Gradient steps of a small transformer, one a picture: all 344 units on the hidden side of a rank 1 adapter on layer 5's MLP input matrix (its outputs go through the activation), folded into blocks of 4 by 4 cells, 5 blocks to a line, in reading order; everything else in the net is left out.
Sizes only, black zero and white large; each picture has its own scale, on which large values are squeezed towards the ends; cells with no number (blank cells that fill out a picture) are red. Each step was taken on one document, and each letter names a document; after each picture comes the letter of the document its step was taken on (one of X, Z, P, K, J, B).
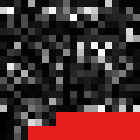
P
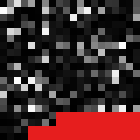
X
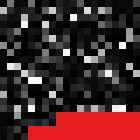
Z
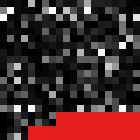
P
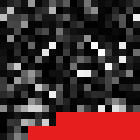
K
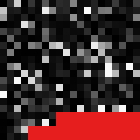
X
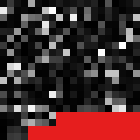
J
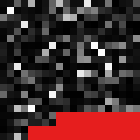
K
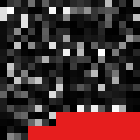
J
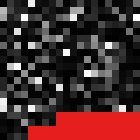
J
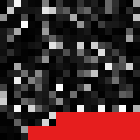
X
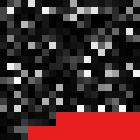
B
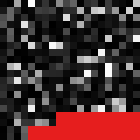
B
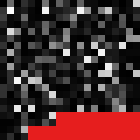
Z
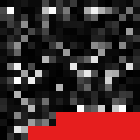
B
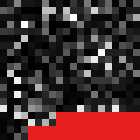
P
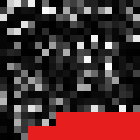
X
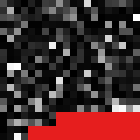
K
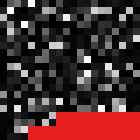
B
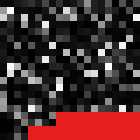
J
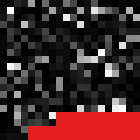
B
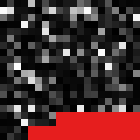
J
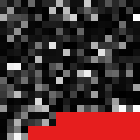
K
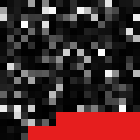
P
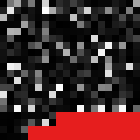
X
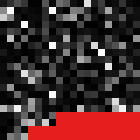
K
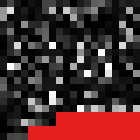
P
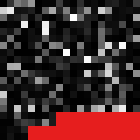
Z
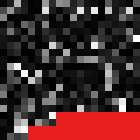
B
